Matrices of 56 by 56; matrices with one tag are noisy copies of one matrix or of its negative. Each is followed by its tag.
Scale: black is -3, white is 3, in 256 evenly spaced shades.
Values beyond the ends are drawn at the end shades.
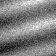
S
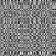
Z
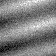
S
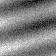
S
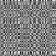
Z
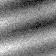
S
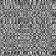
Z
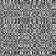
Z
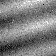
S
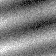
S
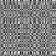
Z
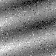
S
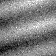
S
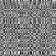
Z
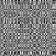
Z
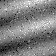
S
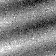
S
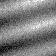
S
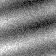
S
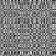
Z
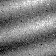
S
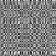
Z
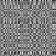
Z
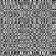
Z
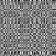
Z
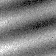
S
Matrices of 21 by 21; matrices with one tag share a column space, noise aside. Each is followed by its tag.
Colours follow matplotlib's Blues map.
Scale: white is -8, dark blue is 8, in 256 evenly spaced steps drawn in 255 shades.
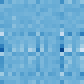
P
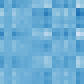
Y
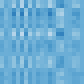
Y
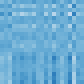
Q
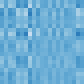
Y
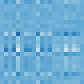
P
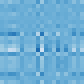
P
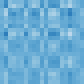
Y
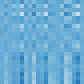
Q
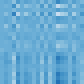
Q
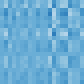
Y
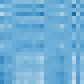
Q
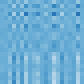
Q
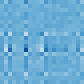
P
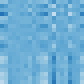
Q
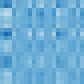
Y
